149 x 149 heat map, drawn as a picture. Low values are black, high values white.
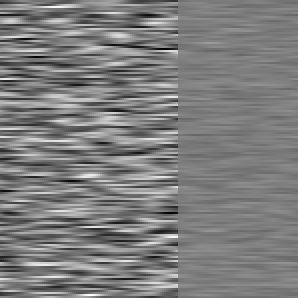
Slope: none. Grain: streaks across. Mirror symmetry: none. Seam: vertical, 60% of the way across, the right part calmer. Average level on the scale: 50%.
